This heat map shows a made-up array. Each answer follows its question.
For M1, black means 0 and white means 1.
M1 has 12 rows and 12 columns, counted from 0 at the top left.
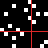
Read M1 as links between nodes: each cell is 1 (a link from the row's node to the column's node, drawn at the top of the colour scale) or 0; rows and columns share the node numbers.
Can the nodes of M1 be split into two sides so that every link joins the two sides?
yes
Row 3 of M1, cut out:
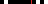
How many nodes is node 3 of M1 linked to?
3
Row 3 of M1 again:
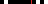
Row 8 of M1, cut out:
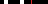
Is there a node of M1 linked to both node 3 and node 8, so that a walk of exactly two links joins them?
yes
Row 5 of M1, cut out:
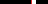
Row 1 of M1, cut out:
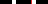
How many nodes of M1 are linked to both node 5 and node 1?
1
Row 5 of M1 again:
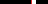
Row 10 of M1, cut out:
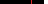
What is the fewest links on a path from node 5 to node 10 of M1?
5
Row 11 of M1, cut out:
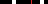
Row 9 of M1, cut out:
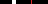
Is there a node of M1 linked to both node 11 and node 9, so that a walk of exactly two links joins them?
yes
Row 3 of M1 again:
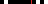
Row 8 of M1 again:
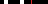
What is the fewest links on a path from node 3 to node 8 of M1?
2
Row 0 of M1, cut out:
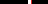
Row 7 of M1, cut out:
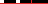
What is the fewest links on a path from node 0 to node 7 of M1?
1
